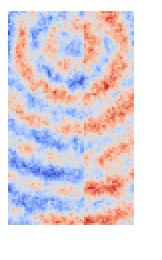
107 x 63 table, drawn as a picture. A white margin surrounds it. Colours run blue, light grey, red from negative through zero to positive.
Average level on the scale: 50%. Seam: vertical, 60% of the way across, the right part higher. Rings: centred on the top middle.
